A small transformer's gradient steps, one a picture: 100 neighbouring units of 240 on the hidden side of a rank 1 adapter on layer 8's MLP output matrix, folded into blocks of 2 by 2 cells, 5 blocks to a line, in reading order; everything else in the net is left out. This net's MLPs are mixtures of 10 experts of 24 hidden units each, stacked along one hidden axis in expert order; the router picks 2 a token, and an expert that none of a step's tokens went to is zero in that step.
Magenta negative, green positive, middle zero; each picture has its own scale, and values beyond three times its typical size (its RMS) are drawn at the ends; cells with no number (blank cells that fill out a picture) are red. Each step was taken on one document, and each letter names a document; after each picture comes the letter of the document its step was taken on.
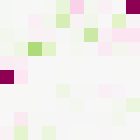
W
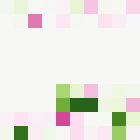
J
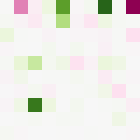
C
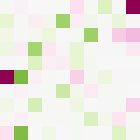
W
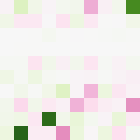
J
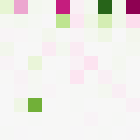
C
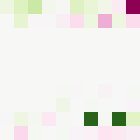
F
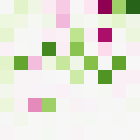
C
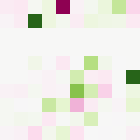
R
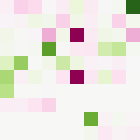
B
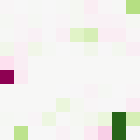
J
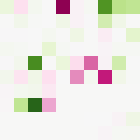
C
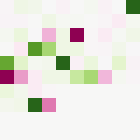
B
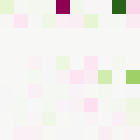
R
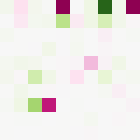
C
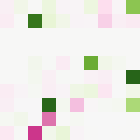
R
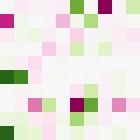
W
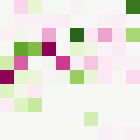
B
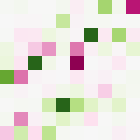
W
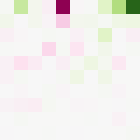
C
